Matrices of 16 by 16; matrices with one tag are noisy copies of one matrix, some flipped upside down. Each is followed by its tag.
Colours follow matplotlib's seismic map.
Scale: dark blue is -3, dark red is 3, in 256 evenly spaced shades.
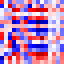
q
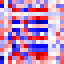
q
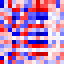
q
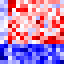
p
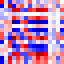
q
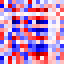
q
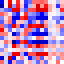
q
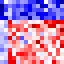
p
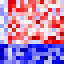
p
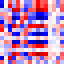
q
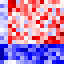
p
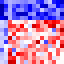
p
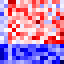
p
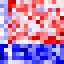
p
